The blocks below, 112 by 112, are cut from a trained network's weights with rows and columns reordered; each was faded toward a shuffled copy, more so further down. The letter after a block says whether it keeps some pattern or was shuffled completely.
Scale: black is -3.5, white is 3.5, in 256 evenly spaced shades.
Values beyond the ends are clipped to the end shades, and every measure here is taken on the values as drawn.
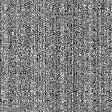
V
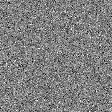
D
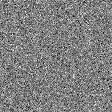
D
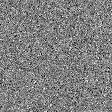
D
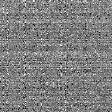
V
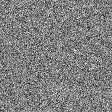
D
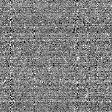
V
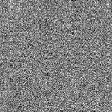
V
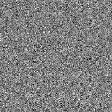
V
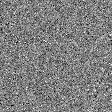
D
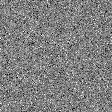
D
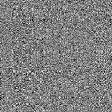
V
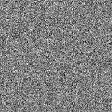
V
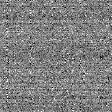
V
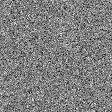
D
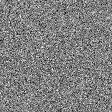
D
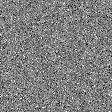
D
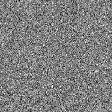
V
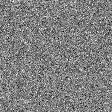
D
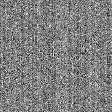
V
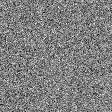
D
